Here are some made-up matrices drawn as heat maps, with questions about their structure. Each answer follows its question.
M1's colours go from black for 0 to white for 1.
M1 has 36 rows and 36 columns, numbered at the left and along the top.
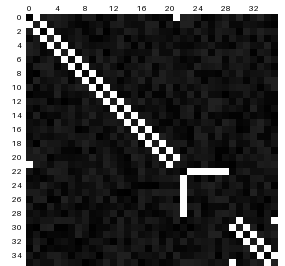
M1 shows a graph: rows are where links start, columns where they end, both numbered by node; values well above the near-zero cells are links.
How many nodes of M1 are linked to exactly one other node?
6
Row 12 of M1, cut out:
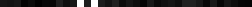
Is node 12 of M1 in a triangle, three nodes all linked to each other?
no
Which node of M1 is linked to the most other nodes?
node 22
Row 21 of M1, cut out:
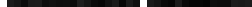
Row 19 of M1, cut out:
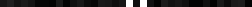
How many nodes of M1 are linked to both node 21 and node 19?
1
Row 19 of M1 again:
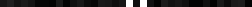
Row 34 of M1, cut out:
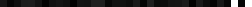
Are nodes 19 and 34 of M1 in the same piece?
no
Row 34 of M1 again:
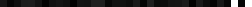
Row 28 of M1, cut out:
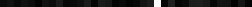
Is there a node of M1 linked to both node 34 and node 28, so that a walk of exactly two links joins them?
no
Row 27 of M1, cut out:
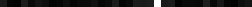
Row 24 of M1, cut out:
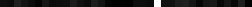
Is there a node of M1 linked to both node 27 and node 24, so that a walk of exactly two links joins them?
yes
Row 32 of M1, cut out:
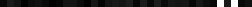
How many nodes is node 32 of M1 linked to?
2
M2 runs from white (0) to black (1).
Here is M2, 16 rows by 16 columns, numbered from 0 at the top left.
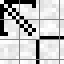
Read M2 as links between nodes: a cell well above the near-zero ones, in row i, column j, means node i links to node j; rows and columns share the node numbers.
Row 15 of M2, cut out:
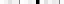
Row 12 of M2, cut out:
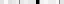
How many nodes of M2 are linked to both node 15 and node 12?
1
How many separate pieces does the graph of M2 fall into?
2
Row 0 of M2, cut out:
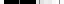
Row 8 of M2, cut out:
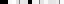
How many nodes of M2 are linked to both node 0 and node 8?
2
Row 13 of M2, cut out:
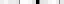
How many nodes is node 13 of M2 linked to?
1
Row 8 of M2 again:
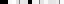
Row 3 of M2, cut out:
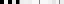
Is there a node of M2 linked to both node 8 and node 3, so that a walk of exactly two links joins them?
yes
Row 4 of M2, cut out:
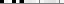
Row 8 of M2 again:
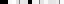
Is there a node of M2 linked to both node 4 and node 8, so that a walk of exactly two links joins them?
yes
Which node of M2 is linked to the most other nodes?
node 0
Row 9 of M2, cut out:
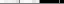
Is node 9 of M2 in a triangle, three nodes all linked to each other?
no
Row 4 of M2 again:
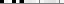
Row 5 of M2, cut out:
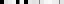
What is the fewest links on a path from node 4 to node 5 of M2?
1
